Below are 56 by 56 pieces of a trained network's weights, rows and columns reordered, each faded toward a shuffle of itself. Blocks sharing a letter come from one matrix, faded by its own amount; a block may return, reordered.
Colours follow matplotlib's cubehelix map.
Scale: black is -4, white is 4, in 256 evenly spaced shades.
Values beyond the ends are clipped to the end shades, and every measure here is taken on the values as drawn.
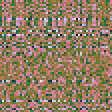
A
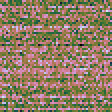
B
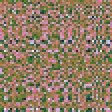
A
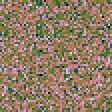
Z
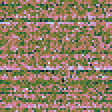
B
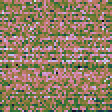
B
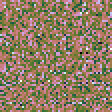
Z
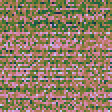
B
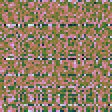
A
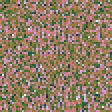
Z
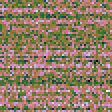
B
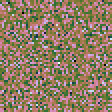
Z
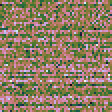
B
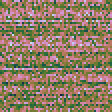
B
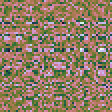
A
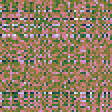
A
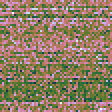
B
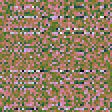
A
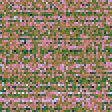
B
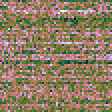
B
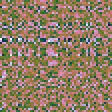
A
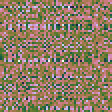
A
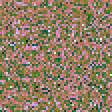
Z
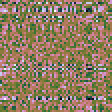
A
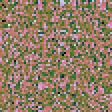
Z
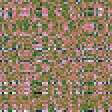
A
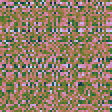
A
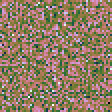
Z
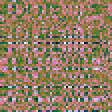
A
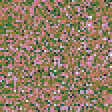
Z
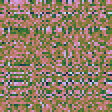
A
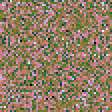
Z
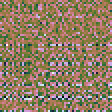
A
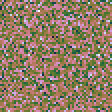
Z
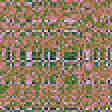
A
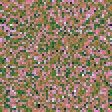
Z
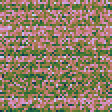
B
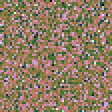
Z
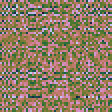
A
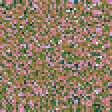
Z
